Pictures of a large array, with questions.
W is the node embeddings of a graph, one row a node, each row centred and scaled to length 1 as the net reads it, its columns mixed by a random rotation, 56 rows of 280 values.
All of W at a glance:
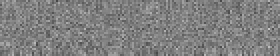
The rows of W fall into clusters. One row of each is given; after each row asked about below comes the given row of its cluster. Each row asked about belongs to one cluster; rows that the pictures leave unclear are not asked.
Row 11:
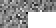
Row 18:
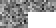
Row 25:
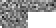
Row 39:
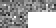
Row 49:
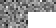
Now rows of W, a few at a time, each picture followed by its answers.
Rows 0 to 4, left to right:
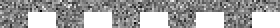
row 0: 39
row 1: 25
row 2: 11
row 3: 25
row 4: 39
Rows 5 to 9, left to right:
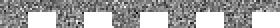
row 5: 11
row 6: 11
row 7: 25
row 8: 11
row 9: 39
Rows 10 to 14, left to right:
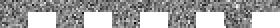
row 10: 49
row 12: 11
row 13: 11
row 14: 25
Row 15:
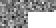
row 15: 18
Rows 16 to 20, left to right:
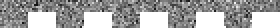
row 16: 11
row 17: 49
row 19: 49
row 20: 25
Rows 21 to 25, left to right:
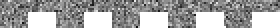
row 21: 11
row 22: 11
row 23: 49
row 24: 18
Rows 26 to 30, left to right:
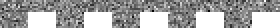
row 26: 25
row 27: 11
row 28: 39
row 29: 39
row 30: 49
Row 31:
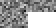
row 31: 18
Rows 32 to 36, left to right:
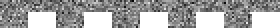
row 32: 11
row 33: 49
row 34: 49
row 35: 18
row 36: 18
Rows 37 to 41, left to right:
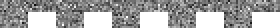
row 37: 11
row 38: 25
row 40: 11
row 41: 49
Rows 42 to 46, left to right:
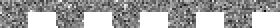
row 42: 18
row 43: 25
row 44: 25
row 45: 18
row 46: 39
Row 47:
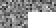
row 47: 39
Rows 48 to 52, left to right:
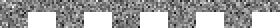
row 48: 25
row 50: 39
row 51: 49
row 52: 49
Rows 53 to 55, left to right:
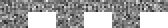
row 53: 39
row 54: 39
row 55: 39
